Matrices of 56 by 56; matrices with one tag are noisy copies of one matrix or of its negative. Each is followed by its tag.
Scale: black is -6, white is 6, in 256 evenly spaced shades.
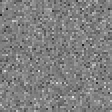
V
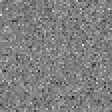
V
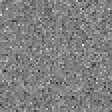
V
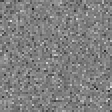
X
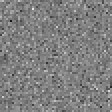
X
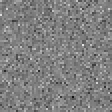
V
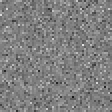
V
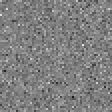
V
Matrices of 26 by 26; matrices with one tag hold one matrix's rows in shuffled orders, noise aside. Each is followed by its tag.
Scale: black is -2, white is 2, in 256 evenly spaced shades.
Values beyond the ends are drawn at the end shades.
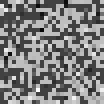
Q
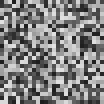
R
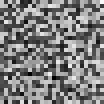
Q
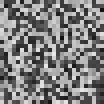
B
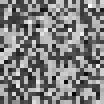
R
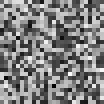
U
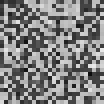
R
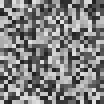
B
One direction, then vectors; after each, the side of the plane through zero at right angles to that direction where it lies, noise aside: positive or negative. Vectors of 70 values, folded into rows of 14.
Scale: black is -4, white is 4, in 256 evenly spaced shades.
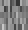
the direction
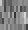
positive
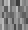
positive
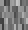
negative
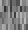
positive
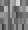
negative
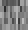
positive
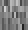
negative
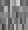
negative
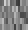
positive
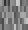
negative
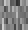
positive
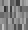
positive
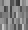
positive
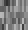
negative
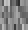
positive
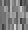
negative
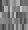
negative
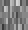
negative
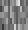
negative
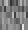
positive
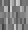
negative
